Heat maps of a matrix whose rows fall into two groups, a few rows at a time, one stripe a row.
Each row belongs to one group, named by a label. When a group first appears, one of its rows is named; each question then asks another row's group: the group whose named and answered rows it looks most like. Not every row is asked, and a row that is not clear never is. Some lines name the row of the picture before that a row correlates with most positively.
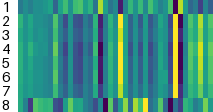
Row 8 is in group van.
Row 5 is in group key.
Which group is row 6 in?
key
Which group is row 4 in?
key
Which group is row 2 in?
key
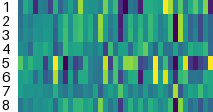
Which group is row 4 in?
van
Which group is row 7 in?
key
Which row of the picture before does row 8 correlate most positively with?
1
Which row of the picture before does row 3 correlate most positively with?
1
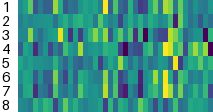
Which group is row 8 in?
van
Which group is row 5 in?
key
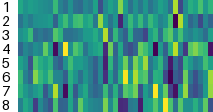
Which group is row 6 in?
van
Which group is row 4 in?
van
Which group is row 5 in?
van
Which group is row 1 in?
key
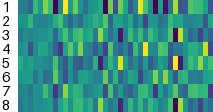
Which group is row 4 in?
van
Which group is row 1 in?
van
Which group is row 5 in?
key
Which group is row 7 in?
van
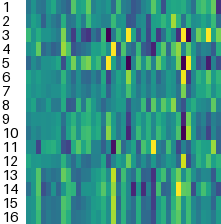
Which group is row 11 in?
van
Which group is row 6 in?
key
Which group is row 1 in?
van
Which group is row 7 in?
key
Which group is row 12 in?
key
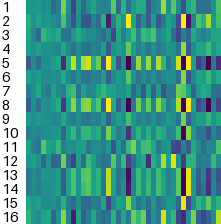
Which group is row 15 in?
key
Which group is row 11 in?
van
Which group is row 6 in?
key
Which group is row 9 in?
key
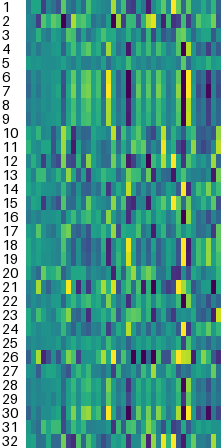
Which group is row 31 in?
van
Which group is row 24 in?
key
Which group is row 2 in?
van
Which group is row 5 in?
key
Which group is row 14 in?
key
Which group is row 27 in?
van
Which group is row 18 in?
key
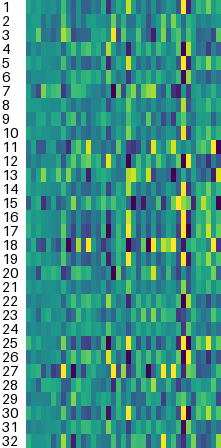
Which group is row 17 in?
key
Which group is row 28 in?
van
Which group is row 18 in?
van
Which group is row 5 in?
key
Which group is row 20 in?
van
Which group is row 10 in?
key
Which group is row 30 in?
key
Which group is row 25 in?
key
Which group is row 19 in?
key
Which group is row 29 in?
van
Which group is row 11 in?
van
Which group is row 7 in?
van
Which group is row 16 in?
key
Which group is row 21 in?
key
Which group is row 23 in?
van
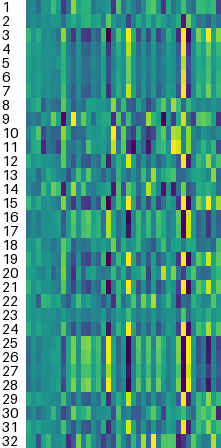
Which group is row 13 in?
van
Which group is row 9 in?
van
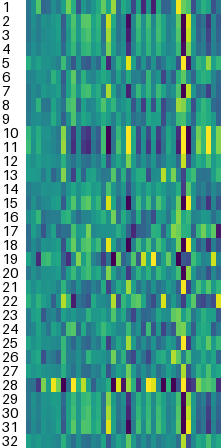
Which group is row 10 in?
key
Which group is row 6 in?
van
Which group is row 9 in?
van
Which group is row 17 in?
van
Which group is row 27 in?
key
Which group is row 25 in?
key
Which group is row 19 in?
van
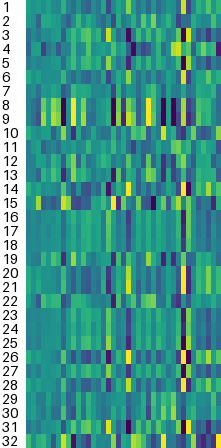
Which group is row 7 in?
van
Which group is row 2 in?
van
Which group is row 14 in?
key
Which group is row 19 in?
van
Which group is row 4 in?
van
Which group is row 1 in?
key
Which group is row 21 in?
key
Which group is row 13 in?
van
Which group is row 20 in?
key
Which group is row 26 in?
key
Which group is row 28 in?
key
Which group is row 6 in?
key
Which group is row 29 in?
van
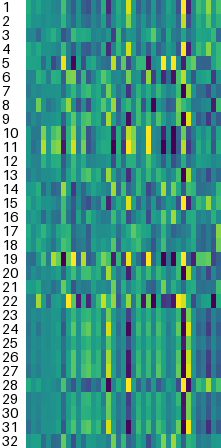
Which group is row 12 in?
van
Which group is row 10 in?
van
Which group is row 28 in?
key
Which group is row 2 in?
key
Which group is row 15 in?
key
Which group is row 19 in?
van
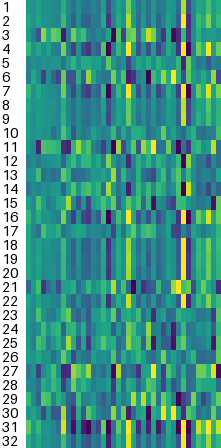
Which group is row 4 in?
key
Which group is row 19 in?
key
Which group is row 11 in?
van
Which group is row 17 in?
van
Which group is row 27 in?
van
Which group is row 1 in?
key
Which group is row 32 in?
key
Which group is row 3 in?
van
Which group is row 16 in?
key
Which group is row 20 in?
key
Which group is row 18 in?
key
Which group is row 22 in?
key
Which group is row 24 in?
van
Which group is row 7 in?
key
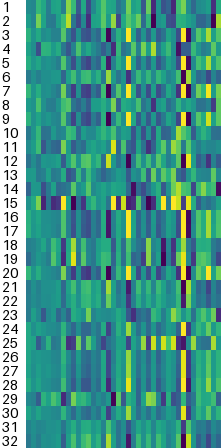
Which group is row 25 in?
van
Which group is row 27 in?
key
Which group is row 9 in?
key
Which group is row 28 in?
key
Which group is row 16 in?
key
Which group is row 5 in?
key
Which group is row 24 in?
key
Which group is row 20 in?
key
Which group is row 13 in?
van
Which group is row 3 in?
key
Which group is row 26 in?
key
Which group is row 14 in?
van
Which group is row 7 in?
key
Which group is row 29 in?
van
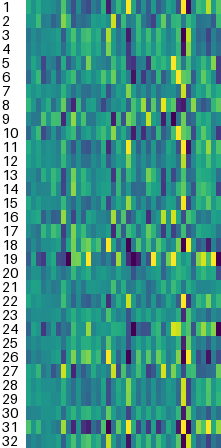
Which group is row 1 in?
key
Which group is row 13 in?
van
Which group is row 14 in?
van
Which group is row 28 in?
key
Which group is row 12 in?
key
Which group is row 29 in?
key
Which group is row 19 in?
van
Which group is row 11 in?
key
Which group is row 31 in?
key
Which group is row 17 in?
van
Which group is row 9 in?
van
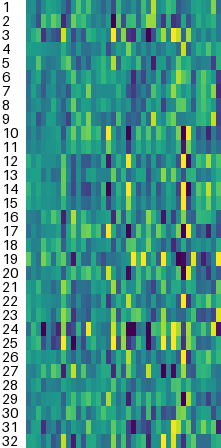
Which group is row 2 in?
van
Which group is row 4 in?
key
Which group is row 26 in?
key
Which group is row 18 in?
van
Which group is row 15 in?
key
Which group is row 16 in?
van
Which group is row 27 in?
van
